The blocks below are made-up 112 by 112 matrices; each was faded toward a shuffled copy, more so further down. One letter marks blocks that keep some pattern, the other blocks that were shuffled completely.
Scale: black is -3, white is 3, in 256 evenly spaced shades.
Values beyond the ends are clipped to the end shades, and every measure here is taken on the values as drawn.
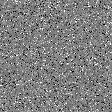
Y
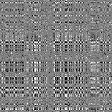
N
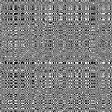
N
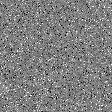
Y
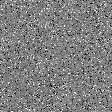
Y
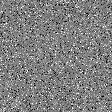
Y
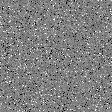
Y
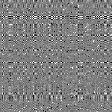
N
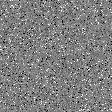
Y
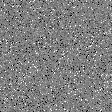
Y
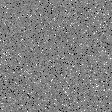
Y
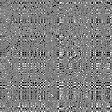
N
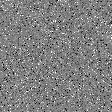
Y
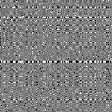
N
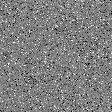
Y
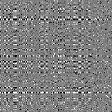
N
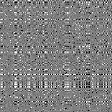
N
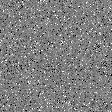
Y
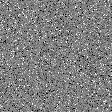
Y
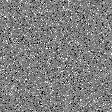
Y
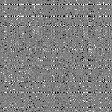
N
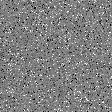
Y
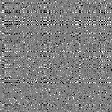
N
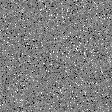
Y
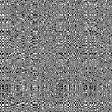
N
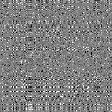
N
